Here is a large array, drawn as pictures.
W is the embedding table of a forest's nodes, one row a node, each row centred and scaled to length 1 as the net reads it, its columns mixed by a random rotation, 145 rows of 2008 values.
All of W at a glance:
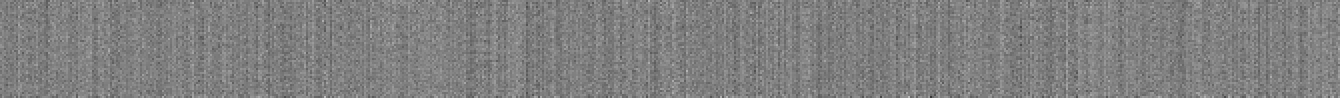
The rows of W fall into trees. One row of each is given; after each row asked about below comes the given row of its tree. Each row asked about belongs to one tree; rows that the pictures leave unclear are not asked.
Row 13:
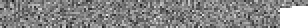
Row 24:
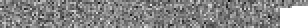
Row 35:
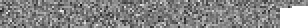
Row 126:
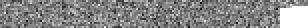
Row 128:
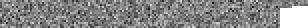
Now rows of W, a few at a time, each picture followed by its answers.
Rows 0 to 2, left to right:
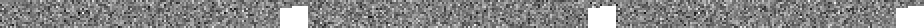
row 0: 128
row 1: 24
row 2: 128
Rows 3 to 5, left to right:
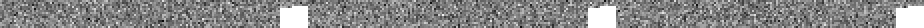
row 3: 35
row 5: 35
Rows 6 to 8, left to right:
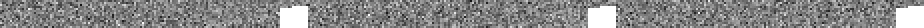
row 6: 35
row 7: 128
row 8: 128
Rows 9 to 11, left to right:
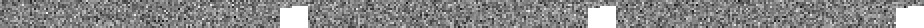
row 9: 35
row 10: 35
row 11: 35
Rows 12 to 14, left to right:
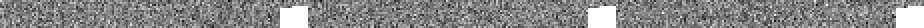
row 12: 24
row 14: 35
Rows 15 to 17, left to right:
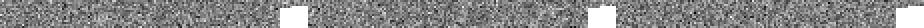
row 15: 126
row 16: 13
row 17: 128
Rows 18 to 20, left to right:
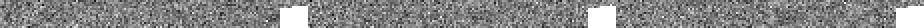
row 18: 24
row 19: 13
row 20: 13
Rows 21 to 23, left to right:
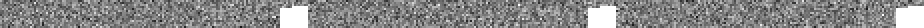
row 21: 35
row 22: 35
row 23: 128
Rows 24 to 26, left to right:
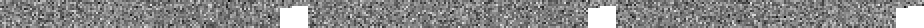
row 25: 13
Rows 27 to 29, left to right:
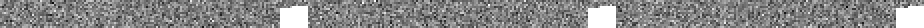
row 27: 24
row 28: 13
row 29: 24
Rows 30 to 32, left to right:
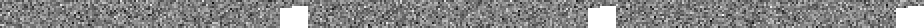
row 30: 128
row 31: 128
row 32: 13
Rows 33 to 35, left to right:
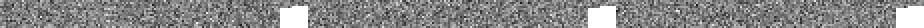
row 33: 24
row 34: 128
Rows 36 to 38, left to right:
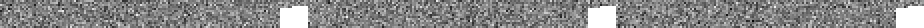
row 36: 35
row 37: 126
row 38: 13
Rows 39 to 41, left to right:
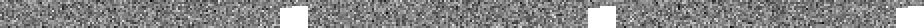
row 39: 126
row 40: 128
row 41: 126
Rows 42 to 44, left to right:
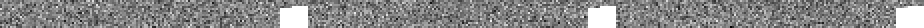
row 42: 128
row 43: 35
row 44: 126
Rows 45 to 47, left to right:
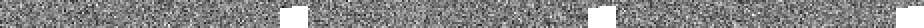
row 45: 128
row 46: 24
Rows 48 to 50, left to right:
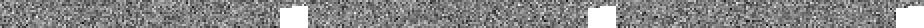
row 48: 13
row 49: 35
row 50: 13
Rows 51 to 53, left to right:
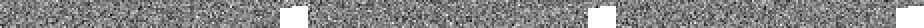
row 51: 13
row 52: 35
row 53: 128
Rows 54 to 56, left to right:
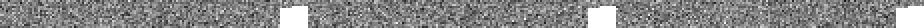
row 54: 126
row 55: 126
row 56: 24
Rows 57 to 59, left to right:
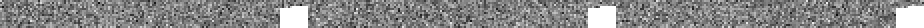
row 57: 24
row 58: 35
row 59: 24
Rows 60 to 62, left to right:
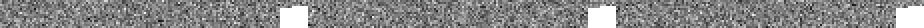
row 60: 35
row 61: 13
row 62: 35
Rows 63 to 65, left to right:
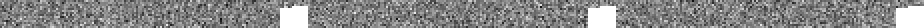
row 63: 24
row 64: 35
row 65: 128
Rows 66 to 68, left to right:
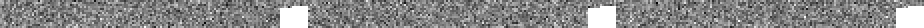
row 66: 24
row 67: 128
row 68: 126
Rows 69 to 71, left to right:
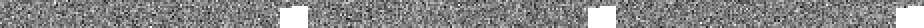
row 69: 13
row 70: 24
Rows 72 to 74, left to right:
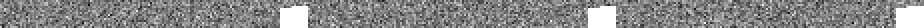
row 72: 13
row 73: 128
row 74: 126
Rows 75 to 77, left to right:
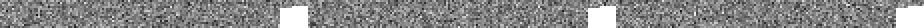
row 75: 126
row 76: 13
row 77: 35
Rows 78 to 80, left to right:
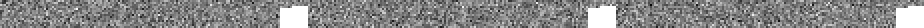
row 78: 35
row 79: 13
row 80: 35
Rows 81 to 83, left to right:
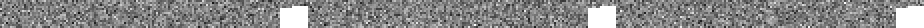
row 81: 128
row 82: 24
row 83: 13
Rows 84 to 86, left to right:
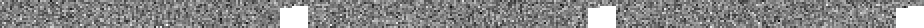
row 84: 24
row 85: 126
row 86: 35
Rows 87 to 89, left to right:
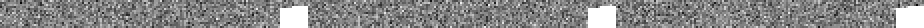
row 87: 126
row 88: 13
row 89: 24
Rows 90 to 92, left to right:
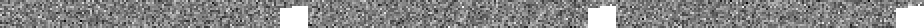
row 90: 128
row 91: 13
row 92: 13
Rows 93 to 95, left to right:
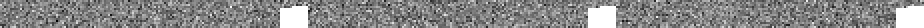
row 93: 13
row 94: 35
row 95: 24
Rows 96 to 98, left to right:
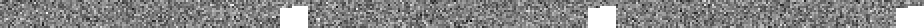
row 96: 35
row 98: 128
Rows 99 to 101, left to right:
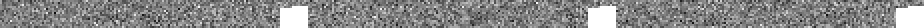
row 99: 35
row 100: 13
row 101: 128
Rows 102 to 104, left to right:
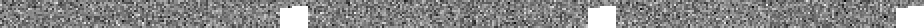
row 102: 35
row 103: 126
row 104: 24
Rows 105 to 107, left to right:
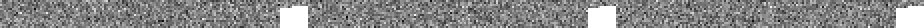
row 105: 35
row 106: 13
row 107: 13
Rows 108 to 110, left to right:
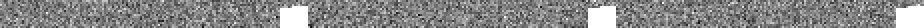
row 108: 35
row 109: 13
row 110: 13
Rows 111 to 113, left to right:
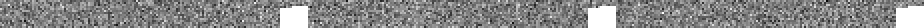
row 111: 128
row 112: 24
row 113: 35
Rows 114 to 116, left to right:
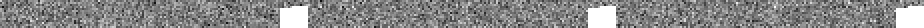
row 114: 24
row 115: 13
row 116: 13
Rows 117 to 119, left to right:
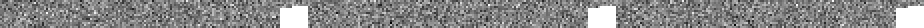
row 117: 35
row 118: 13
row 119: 13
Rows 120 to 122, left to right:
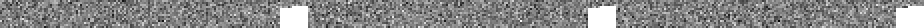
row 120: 35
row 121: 24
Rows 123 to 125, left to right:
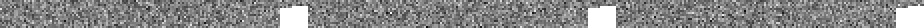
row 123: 128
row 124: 128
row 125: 13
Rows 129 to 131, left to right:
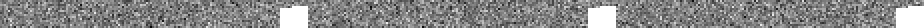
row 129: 35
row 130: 126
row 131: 128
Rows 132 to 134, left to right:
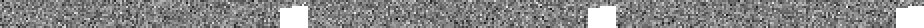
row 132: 13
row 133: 35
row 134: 13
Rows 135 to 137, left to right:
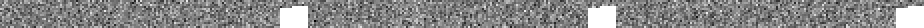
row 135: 128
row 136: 24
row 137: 128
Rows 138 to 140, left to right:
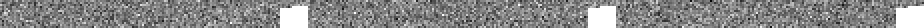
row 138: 35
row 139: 35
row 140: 24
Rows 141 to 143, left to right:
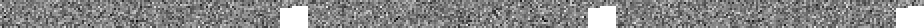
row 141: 13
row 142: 35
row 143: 13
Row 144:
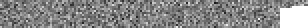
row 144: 13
